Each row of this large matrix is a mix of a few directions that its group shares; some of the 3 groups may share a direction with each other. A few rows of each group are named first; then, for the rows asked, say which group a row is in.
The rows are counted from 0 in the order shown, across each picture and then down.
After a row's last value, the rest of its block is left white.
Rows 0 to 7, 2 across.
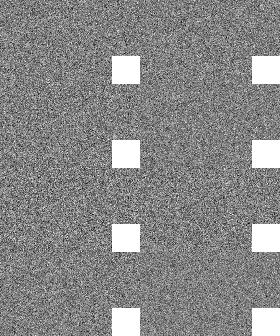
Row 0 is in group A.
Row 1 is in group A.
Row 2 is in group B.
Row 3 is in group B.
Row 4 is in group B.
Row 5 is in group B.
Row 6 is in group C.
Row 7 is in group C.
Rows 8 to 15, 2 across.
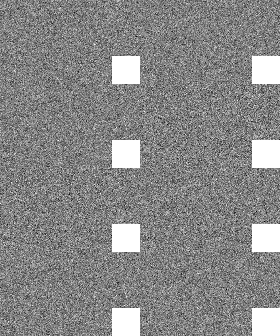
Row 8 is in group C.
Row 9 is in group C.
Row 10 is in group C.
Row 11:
B
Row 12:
C
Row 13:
A
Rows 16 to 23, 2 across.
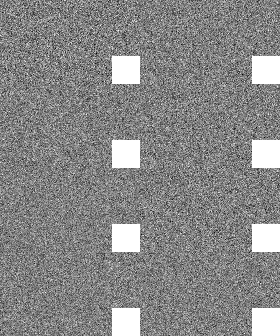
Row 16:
B
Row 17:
B
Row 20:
C
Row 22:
C
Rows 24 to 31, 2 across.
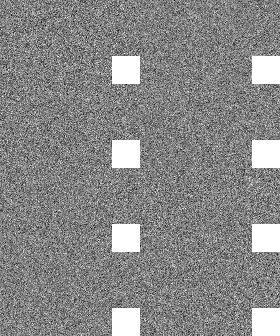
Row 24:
A
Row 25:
C
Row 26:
B
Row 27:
A
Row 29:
C
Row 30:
C
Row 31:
C
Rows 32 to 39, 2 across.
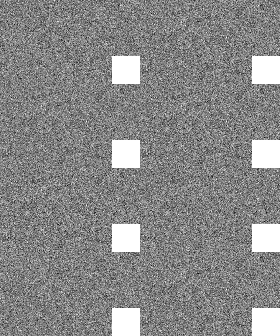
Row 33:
A
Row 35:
A
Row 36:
A
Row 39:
A
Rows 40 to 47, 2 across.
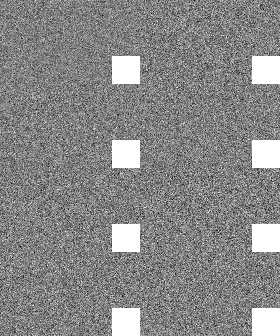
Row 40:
B
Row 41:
A
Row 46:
C
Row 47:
C
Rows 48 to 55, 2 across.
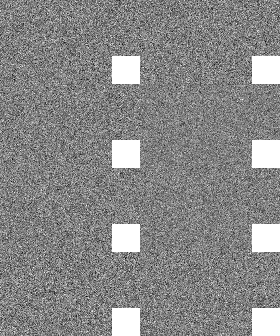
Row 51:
B
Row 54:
C
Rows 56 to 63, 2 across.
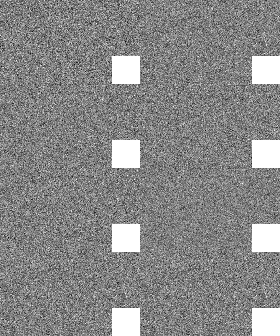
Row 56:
A
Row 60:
B
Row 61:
B
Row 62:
A
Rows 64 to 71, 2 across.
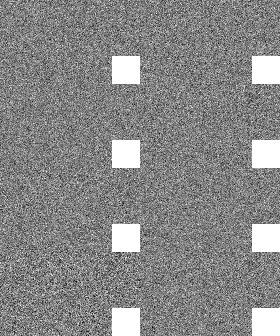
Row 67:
C
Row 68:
B
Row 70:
C
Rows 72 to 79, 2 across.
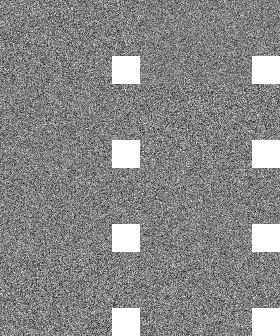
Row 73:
B
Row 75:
A
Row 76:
C
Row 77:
B
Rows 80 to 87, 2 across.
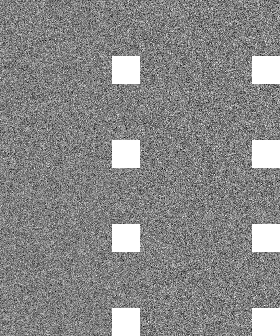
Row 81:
A
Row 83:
A
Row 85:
C
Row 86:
C
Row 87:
A
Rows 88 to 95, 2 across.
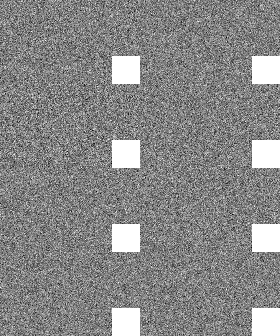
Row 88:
C
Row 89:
A
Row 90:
B
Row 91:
C
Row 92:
A
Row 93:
B
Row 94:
B
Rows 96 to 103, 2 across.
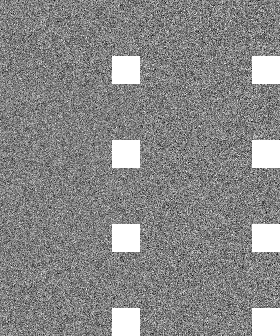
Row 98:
B
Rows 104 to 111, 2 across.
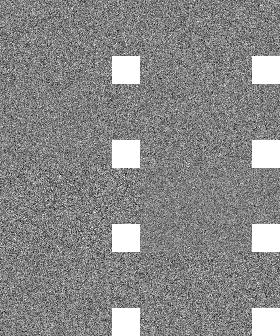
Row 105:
A
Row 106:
B
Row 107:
B
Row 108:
C
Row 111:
A
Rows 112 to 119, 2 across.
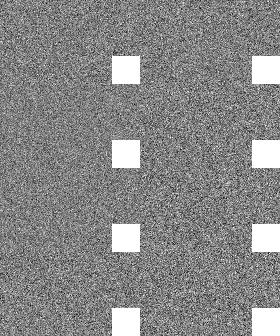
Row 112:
B
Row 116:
B
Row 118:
A
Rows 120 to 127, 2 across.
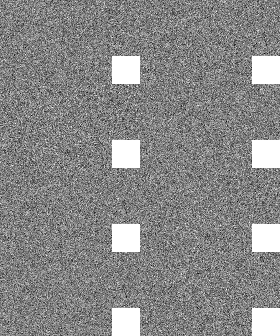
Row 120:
C
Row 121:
A
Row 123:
A
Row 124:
B
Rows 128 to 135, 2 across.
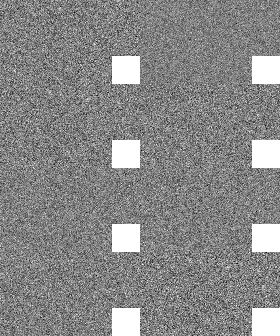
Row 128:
C
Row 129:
C
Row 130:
B
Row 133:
B
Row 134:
A
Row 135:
B
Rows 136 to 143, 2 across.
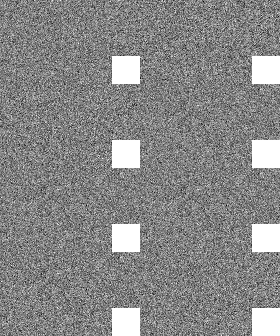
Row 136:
C
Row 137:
C
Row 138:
B
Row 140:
A
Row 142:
A
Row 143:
C
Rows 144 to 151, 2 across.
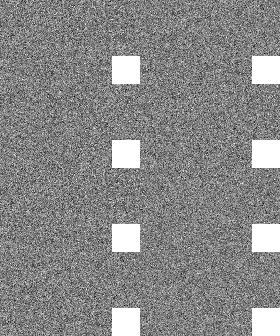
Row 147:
B
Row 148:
C
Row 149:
B
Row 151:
A
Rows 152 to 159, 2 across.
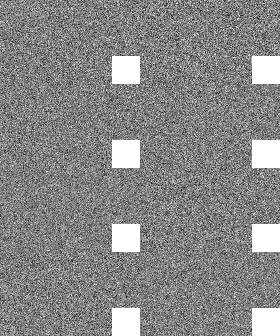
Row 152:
A
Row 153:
B
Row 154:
C
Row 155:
C
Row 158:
A
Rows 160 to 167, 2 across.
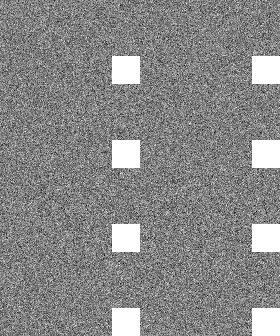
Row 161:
B
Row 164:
A
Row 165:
A
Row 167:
C
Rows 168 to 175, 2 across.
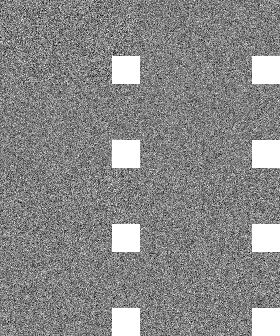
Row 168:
B
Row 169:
A
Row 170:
C
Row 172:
B
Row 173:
C
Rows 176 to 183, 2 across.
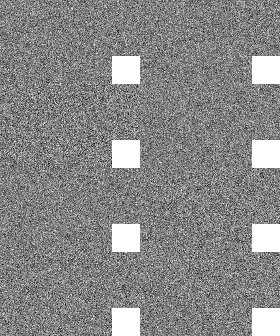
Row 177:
C
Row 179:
A
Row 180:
B
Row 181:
A
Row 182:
B
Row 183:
A
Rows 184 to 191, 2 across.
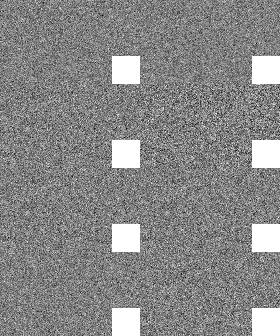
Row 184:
B
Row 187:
C
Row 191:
A
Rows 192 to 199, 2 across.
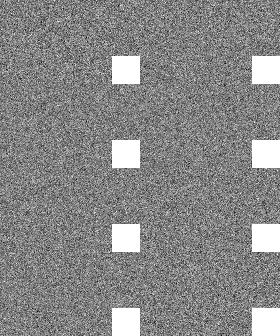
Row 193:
C
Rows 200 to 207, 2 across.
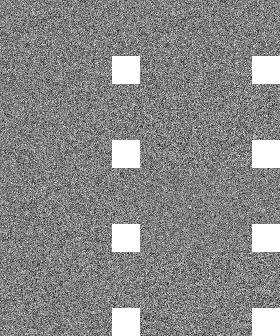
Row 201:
A
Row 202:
C
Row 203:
B
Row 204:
A
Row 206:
B
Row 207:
C
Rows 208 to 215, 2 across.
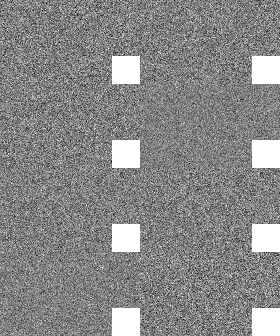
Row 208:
B
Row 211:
B
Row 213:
A
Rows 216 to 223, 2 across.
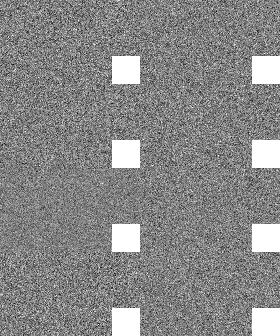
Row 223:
A
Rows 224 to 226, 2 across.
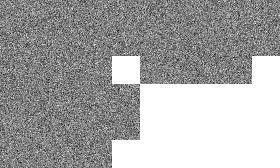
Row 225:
B
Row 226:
A
